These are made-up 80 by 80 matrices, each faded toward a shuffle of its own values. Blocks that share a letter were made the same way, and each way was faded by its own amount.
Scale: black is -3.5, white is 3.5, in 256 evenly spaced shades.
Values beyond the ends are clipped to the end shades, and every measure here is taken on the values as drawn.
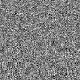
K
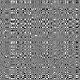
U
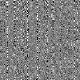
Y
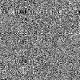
K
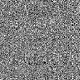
K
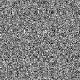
K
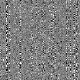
Y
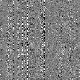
Y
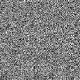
K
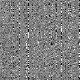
Y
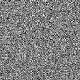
K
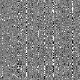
Y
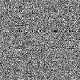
K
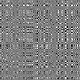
U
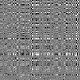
U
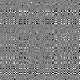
U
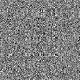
K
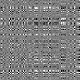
U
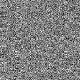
K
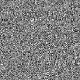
K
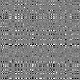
U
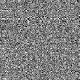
K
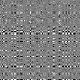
U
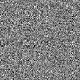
K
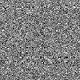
K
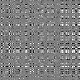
U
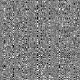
Y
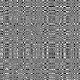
U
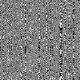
Y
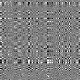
U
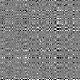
U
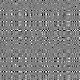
U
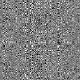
Y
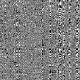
Y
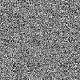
K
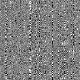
Y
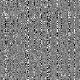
Y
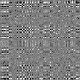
U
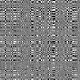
U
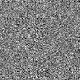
K
